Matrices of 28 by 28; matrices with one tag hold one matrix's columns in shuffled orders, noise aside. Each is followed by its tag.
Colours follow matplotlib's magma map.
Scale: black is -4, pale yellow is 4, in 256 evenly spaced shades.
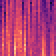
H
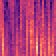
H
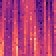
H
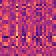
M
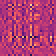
M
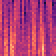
H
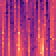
H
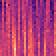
H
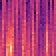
H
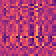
M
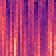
H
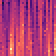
H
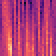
H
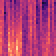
H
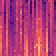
H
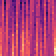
H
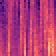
H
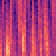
H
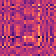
M
